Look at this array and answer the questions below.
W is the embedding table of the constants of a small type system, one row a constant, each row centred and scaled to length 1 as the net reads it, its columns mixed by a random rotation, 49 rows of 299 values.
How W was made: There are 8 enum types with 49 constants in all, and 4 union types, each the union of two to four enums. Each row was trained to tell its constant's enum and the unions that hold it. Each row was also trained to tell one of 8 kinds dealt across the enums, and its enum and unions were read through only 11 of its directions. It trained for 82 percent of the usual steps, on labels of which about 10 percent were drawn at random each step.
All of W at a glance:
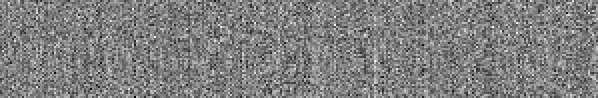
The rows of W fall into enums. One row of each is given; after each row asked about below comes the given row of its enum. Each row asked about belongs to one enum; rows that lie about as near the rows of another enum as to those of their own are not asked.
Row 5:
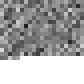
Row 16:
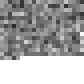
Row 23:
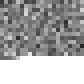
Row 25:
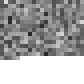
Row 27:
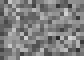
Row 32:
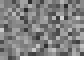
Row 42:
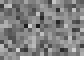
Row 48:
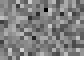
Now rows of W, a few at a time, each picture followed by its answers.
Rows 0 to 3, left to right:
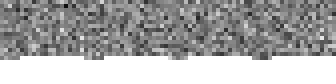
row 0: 42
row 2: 16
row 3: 32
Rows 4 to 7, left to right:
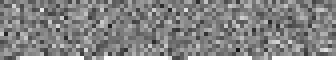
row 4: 32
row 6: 32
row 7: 25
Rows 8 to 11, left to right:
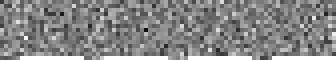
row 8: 48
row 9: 27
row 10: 23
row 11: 32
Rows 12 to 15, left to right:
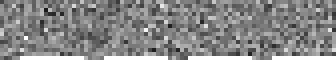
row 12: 48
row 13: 42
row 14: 32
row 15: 25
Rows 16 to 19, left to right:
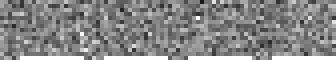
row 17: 5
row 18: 42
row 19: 23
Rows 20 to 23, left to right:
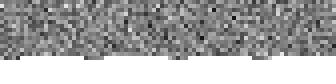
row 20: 48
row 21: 48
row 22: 32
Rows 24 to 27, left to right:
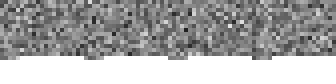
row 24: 27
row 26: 23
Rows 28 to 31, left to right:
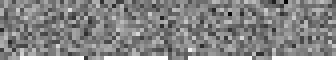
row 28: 25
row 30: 48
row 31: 16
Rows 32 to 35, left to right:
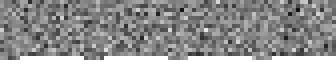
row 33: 48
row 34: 27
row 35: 27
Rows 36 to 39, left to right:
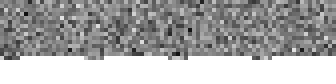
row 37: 23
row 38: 16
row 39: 27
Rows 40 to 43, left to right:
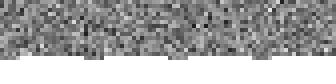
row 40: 23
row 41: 25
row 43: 32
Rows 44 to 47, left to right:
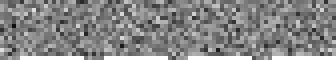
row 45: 23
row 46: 23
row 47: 48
